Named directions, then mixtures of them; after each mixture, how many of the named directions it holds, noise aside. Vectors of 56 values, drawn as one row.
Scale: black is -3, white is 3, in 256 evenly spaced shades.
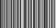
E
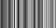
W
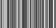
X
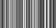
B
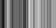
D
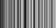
three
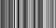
one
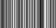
three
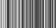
three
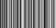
two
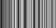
two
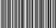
one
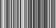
two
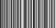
one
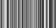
two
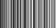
two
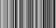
one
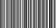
three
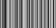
two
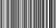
three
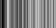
two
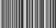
two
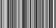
one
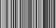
two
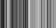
one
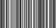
two
